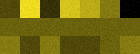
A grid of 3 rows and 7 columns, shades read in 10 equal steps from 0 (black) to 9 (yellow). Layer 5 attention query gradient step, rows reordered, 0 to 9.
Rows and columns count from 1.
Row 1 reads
3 9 2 8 7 5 0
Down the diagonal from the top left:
3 4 5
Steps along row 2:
same same same same same same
